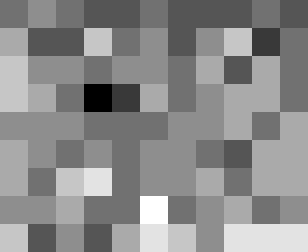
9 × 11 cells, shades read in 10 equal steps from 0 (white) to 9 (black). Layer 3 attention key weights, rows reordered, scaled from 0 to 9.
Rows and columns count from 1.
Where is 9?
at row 4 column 4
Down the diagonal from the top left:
5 6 4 9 5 4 4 4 1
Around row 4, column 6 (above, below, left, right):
4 5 7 5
